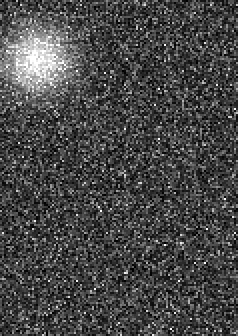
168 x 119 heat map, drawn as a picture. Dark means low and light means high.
Mirror symmetry: none. Histogram: skewed, a long tail of high values. Stripes: none. Bumps: one, in the top left. Average level on the scale: 30%. Odd rows or columns: none.
